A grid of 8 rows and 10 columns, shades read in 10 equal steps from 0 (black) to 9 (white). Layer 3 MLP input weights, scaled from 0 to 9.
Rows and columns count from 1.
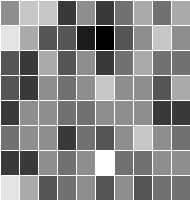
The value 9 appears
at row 7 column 6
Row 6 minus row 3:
1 3 -1 -1 -1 1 1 1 1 0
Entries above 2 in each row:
8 8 8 9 7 9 8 10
